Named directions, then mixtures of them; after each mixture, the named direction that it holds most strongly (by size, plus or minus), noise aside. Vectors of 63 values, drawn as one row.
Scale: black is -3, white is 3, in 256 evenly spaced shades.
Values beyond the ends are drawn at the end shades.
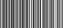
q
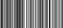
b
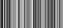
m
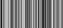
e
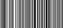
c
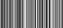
b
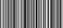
b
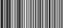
b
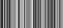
m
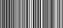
q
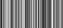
e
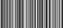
b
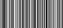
c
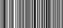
c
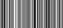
c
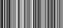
m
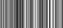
b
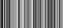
m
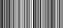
m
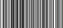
q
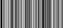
e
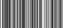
e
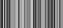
m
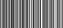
q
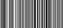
c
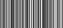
q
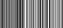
b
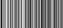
q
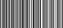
q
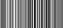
c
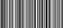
c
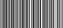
q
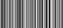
b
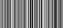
q
